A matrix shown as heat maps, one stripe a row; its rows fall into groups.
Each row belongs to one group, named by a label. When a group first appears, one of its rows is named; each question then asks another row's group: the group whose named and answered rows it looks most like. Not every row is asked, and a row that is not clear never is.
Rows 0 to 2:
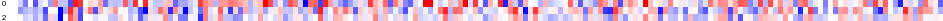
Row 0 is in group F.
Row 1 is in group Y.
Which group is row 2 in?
Y
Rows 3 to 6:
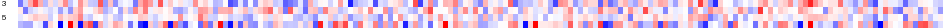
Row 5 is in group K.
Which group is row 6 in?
Y
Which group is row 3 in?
K
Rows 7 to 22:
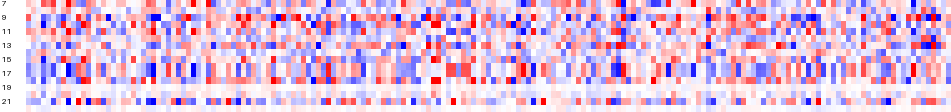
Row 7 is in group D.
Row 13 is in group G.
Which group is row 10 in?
F
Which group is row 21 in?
Y
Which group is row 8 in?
K
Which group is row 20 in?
F
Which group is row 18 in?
F
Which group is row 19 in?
F
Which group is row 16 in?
Y
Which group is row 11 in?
D
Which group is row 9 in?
G
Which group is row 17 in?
Y
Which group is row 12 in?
K
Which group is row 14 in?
K
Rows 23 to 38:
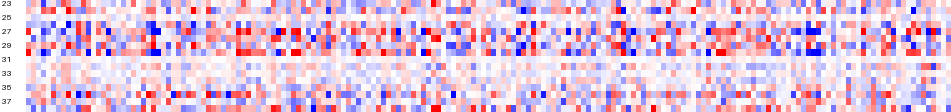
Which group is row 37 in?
K
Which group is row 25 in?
F
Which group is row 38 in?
F
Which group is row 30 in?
G
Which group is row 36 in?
D
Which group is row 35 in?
K
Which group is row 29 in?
D
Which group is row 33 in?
F
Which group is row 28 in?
F
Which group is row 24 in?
D
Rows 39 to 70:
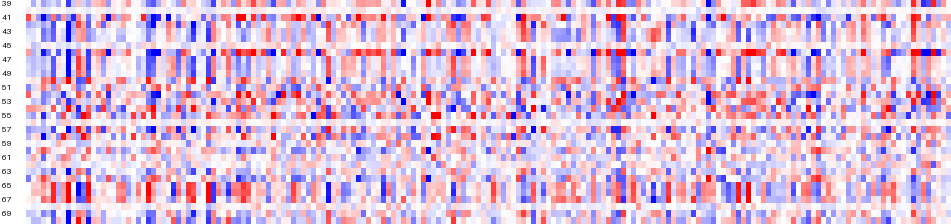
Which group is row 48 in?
Y
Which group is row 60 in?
K
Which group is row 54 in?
D
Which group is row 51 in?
K
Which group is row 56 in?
F
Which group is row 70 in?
Y
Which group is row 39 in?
G
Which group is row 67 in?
D
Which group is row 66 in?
D
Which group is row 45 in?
F
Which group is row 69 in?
Y
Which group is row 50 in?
D
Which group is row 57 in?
Y
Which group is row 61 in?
F
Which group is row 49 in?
Y
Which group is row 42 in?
Y
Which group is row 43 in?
Y
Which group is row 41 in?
G
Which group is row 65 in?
D
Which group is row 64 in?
K
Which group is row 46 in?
G
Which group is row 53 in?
G
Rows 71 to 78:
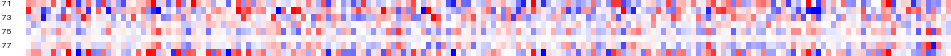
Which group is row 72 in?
G
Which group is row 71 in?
D
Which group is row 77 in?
K
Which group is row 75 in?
K
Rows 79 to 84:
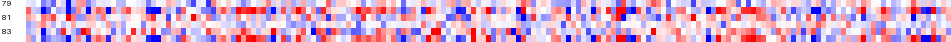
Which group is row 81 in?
D
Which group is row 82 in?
K
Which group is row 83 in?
F
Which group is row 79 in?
Y
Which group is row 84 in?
G
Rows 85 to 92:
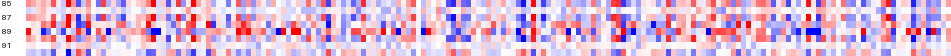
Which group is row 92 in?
Y
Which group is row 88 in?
D
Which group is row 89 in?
G
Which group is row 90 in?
D
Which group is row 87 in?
D
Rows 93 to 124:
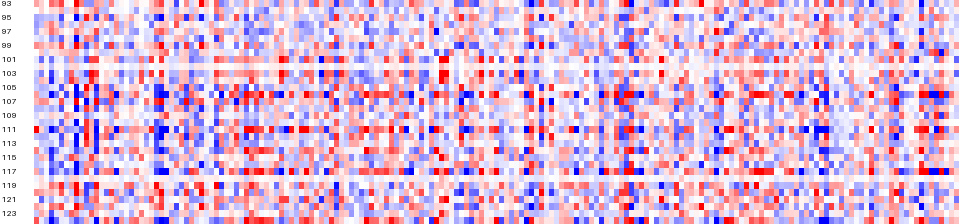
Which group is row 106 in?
G
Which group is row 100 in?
K
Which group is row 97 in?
K
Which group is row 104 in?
F
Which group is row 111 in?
G
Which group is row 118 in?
F
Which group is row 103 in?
F
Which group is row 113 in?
Y
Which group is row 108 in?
Y
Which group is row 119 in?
D
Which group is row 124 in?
G
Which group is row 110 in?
Y
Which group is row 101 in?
F
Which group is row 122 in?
D
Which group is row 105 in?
Y
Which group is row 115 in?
F
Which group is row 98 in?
Y
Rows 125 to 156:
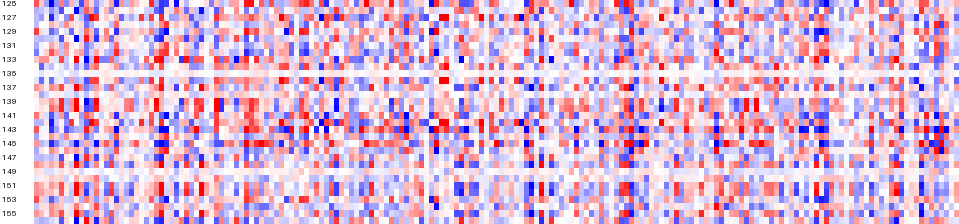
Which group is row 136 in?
F
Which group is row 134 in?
F
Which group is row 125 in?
G
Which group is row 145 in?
G
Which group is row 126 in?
Y
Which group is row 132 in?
K
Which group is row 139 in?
D
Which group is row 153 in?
G
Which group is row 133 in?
D
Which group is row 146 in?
K
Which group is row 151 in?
D
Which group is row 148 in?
D
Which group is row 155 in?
D
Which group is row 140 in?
D
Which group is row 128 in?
K
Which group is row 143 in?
G
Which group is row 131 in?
K
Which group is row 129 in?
G
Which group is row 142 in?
F
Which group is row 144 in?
K
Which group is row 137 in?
D
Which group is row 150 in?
K
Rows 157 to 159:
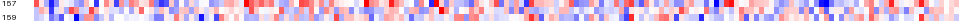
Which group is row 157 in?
G
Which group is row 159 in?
Y
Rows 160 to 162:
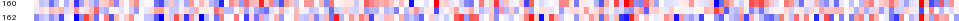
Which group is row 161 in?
K
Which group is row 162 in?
Y
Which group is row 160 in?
G
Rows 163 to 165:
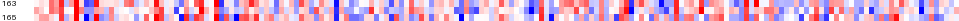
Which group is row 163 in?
D
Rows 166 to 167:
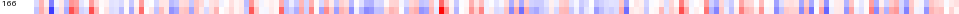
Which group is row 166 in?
F
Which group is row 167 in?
F
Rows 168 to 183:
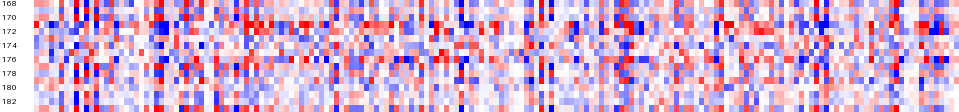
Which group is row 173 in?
K
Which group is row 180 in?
K
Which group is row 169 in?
Y
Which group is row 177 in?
D
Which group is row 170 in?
D
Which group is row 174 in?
Y
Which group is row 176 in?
G
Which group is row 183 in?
D
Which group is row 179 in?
D
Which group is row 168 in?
D
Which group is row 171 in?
G
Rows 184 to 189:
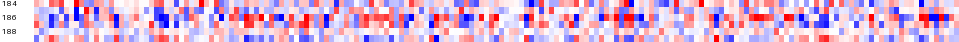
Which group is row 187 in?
G
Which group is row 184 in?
D
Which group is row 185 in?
Y
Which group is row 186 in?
G
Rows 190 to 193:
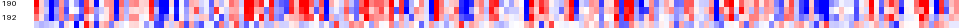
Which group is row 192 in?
G
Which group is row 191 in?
G
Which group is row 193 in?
Y
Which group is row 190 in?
G
